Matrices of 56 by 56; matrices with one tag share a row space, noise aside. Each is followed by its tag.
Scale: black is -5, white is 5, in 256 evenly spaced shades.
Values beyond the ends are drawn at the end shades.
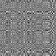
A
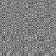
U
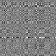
U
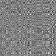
A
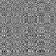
U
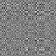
U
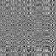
A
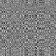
U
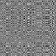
A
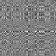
U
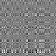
U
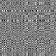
U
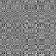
U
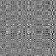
A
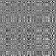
A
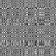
U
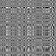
A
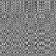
U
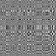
A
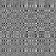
U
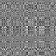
U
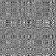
A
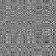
A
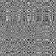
A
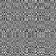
U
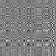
A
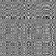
A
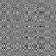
U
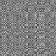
U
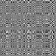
A
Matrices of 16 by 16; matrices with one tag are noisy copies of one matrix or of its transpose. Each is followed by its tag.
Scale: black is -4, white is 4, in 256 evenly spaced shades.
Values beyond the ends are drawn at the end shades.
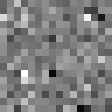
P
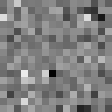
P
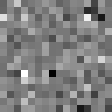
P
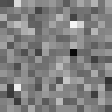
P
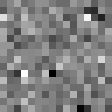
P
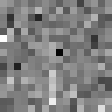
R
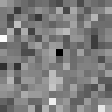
R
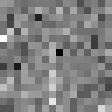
R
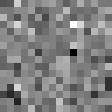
P
